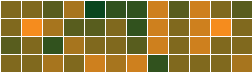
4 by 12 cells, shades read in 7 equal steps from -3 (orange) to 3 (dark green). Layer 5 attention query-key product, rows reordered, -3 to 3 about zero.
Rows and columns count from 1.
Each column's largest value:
1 0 2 1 3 2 2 2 1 0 0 1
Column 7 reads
2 2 1 -2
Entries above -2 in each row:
10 8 10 10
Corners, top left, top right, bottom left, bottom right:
0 1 0 -1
